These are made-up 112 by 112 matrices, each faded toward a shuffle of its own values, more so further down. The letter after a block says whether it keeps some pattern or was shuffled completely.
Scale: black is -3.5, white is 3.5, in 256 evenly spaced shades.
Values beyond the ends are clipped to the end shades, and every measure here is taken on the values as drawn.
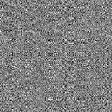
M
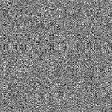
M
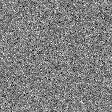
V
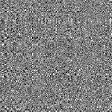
M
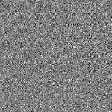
M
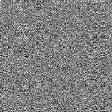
M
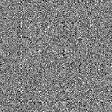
M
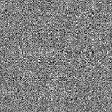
M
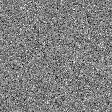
V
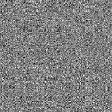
M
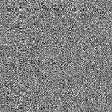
M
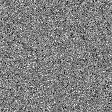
V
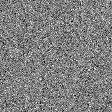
V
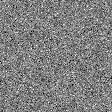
V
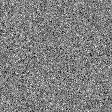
V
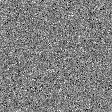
V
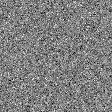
V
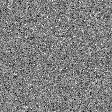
V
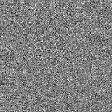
M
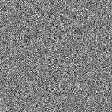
M
